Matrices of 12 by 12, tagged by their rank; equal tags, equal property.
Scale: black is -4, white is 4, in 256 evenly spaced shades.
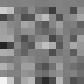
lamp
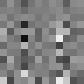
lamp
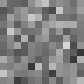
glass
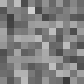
glass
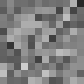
glass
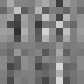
lamp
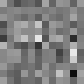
lamp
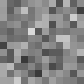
glass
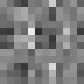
lamp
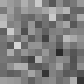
glass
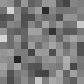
glass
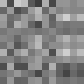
lamp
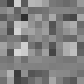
lamp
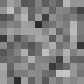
glass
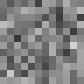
glass
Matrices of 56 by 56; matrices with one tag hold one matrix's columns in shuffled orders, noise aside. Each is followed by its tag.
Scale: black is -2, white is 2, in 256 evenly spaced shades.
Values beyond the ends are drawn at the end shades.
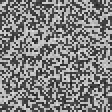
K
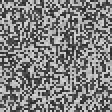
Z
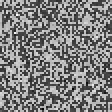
Z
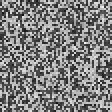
Z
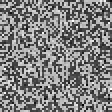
Z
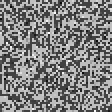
Z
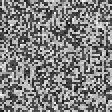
Z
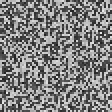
Z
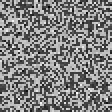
K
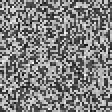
Z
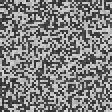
K
